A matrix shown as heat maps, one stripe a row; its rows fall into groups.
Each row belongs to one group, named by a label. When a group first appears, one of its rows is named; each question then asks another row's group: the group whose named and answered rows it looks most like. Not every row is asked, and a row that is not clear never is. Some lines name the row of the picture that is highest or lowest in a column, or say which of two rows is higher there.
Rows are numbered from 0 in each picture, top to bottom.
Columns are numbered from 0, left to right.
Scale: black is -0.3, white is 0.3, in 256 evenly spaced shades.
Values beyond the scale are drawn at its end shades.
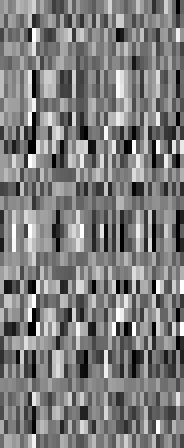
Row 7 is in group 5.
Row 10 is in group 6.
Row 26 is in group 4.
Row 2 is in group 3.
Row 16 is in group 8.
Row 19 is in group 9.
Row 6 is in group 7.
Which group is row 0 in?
8
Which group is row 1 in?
7
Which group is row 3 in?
5
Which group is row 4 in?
4
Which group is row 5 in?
7
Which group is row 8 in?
7
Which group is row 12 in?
9
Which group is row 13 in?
4
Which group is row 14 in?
7
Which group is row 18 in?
5
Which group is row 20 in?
6
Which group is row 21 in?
5
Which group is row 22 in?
7
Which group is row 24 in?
8
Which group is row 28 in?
3
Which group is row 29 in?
4
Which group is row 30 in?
6
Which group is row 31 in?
5
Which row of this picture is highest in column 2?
21
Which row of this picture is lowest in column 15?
10
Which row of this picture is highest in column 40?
20
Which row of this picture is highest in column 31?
21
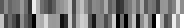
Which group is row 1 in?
6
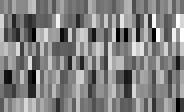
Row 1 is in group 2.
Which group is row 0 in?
5
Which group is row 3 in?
9
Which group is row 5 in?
6
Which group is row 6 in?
6
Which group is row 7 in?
8
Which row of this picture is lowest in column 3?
1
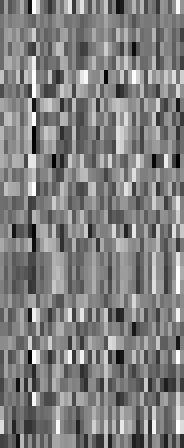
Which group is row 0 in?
3
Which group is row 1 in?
4
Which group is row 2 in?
5
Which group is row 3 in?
4
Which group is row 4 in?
5
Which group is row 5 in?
9
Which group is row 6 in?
3
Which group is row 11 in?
8
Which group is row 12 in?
9
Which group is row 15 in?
3
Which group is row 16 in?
6
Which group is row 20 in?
2
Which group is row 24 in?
7
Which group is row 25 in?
3
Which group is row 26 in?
4
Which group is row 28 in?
3
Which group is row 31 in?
4
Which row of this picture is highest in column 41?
11
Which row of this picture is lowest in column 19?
30
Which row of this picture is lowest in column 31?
16
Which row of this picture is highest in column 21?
5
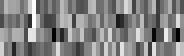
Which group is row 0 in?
5
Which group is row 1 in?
3
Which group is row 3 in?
2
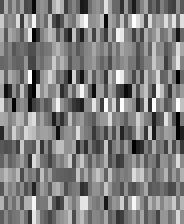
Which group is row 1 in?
9
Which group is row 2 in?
7
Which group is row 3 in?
2
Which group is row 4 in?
2
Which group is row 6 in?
6
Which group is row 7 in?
2
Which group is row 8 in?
8
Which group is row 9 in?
8
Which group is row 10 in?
4
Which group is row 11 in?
3
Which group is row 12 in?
9
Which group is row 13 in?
4
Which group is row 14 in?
9
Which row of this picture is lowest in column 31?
6
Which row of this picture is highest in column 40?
6
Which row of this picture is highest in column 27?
8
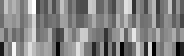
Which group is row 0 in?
5
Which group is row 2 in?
9
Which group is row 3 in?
8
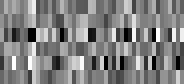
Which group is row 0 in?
5
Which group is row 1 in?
9
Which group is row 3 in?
5
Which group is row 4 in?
8
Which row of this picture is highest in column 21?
2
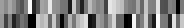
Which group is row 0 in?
7
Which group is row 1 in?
6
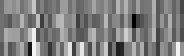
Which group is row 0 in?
5
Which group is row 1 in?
4
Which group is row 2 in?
5
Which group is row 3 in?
3
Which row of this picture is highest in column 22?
2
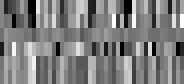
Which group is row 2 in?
4
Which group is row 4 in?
5
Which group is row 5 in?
5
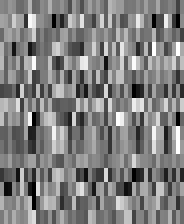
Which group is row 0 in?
7
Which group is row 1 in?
8
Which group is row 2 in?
5
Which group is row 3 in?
2
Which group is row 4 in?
9
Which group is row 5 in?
7
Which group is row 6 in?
4
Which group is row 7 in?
9
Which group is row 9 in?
2
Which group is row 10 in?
2
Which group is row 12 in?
4
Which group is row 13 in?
6
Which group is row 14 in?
7
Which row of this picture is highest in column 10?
7
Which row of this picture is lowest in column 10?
6
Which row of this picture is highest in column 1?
7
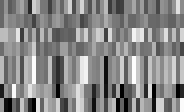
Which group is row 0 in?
3
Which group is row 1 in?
4
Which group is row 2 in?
9
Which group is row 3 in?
5
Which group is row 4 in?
9
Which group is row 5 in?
9
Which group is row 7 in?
6
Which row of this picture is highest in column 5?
7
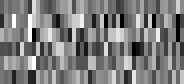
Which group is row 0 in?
3
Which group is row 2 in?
7
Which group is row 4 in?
5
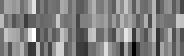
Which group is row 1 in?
2
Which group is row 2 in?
5
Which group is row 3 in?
4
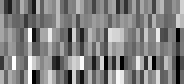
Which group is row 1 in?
2
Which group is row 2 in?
7
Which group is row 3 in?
7
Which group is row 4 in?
8
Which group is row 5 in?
7
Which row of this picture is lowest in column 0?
4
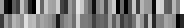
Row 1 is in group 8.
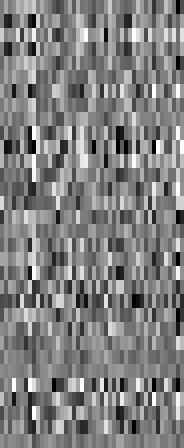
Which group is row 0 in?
8
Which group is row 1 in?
6
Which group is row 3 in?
6
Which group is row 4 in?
8
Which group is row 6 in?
2
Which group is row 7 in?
5
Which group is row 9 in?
3
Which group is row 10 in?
6
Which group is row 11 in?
9
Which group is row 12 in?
3
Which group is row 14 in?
2
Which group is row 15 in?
8
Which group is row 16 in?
5
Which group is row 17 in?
3
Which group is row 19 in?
3
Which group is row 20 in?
7
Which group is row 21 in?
4
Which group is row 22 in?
8
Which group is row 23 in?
7
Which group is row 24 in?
2
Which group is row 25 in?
4
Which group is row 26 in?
7
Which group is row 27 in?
8
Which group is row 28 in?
2
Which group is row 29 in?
3
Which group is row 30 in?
4
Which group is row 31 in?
7
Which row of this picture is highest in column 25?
27
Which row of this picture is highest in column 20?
27
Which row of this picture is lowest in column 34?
21
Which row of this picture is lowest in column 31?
10
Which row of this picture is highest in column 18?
27
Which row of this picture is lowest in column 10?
21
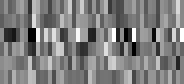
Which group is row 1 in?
3
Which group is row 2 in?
6
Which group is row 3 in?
4
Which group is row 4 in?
7
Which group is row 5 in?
5
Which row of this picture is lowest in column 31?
2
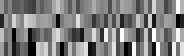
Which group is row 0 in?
2
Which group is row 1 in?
8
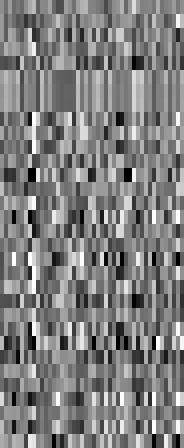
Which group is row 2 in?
7
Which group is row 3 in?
5
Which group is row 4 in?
4
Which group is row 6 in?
9
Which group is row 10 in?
3
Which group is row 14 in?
5
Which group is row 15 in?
2
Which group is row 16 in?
7
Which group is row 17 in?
3
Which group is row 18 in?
8
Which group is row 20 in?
5
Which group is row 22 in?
5
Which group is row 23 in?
3
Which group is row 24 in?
6
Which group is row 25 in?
4
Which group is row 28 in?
2
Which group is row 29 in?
5
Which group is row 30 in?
2
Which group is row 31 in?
8
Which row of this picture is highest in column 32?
14
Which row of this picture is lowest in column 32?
12
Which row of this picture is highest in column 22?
14
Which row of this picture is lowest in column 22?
12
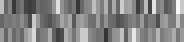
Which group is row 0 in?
2
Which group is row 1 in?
3
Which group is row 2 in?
9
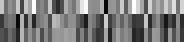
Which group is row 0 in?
9
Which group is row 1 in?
4
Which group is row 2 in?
4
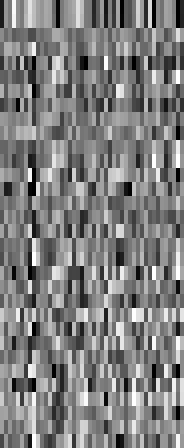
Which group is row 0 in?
8
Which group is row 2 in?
2
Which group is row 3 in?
5
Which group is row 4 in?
4
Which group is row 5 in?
2
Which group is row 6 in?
7
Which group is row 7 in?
4
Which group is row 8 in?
7
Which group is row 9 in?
8
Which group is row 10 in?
2
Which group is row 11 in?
2
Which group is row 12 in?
7
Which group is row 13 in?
6
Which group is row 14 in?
3
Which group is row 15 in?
4
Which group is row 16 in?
7
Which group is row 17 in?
3
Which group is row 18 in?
3
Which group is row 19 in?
2
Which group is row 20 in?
7
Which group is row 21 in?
4
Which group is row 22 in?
9
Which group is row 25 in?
3
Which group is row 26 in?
8
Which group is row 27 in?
6
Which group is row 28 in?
9
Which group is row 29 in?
8
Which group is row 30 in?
9
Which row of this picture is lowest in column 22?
27
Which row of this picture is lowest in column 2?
13
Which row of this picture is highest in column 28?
27
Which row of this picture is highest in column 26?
4
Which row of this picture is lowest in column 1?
13
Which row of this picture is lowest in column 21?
4
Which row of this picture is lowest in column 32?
13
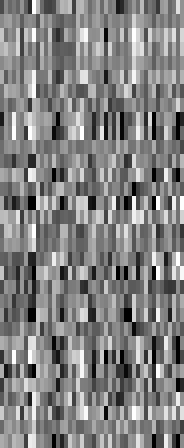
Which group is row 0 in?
3
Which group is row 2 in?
9
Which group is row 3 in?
9
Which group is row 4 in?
9
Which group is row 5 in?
9
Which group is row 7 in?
3
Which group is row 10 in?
5
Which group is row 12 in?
8
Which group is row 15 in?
9
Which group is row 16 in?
5
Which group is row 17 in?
5
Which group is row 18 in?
2
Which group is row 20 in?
4
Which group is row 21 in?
6
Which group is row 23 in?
4
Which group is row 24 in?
8
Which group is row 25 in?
8
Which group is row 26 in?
6
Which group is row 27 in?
8
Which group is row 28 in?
3
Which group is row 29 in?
9
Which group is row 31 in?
8
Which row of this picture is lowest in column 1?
26
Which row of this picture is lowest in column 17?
18
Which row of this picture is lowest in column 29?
19
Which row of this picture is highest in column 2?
16
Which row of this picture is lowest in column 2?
26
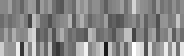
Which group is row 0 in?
9
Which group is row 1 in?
3
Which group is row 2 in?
5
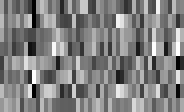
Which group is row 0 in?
6
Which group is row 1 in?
7
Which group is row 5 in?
3
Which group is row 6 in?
7
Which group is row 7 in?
9
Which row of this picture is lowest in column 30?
5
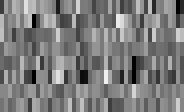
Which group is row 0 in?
8
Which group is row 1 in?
7
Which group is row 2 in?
2
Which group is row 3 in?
4
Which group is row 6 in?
9
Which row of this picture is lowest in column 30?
5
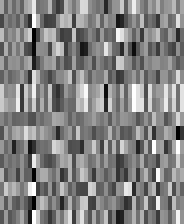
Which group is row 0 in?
9
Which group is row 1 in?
3
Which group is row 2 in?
7
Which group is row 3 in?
4
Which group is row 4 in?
7
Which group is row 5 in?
3
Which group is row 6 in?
9
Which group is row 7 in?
9
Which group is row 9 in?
8
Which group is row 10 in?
2
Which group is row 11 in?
3
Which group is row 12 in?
6
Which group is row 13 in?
5
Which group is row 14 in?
6
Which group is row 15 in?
3
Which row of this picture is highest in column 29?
2
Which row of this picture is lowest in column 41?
10
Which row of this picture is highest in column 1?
13
